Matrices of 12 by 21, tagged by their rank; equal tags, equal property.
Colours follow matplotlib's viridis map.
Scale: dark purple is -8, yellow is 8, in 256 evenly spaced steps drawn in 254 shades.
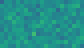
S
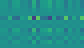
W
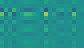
W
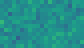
S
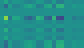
W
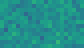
S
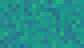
S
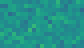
S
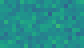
S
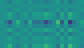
W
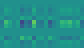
W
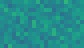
S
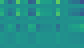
W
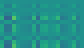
W
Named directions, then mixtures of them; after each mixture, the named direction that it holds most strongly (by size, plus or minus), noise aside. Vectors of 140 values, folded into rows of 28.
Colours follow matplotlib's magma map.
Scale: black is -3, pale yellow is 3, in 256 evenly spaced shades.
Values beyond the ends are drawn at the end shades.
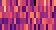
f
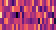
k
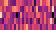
k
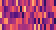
k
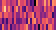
f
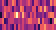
k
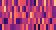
f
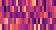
f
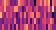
f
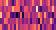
k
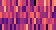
f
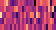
f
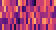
f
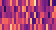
f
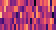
f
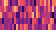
f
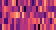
k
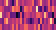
k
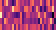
k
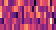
k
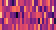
k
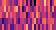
f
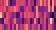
k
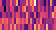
f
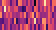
f
